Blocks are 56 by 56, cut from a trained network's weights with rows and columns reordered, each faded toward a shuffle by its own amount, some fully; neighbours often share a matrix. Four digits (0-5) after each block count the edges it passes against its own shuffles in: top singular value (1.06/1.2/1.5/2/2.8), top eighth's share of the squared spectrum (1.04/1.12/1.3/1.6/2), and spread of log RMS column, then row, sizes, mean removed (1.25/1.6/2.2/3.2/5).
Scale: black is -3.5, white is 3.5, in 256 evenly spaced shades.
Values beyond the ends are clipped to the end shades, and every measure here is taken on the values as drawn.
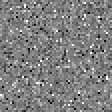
0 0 0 0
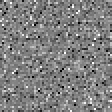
0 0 0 0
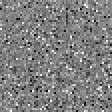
0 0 0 0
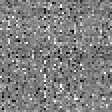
2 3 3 0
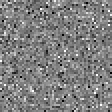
1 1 1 0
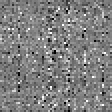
2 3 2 0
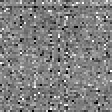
2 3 2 0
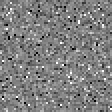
0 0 0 0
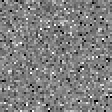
0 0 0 0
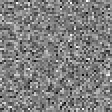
3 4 2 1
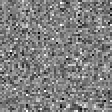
2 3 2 1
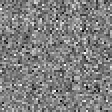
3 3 1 1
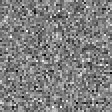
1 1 0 0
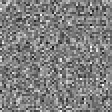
3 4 2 1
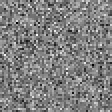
2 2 0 0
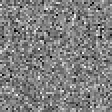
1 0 0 0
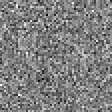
2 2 0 0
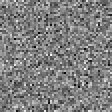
3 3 1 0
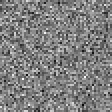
2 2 1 0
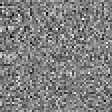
3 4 2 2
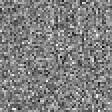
2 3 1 0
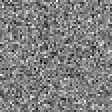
2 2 0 1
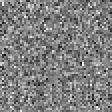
2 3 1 0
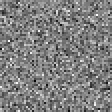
2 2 0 0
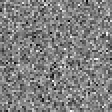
0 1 0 0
